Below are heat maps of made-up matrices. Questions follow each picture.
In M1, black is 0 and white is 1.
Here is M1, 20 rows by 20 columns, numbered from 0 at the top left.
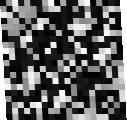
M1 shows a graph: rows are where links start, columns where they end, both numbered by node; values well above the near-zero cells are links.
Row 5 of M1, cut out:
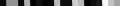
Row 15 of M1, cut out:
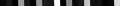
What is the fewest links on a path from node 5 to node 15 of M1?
2
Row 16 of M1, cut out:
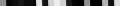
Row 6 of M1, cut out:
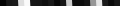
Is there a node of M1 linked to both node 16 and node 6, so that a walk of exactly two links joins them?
no
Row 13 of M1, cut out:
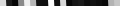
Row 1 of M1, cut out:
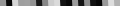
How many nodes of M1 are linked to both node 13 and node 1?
7
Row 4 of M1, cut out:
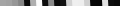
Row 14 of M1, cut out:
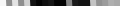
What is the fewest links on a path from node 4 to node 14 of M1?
1
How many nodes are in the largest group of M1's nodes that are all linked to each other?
5
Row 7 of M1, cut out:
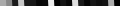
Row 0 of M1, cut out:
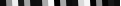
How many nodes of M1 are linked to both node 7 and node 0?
2
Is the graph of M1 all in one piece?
yes
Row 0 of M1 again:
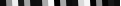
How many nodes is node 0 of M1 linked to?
9
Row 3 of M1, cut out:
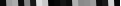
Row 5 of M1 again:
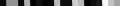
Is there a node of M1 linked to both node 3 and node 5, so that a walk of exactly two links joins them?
yes
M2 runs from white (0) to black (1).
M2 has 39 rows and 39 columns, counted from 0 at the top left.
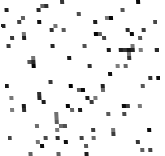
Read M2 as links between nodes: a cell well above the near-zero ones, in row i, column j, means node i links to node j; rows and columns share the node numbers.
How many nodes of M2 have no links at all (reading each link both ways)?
1
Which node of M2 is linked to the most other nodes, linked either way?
node 12
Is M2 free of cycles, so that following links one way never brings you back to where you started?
no
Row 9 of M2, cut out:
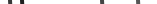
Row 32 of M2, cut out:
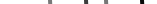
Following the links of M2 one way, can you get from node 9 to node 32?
yes
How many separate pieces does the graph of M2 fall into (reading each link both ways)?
2
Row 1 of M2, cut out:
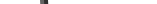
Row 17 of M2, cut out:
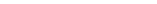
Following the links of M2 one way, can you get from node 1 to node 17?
no
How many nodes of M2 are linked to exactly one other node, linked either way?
2
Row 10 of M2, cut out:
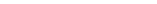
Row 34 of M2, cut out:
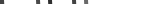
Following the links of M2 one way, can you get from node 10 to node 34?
no
